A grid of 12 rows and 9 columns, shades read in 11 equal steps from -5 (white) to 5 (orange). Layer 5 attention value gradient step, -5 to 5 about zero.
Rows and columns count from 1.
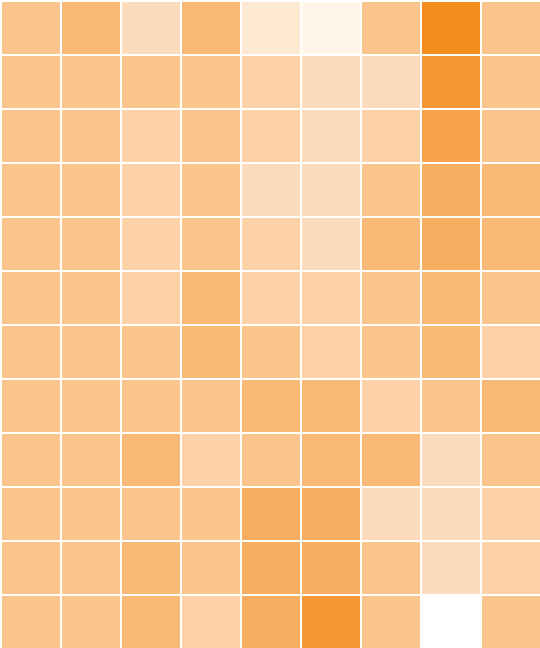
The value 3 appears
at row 3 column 8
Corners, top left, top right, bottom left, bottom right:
0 0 0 0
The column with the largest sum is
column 8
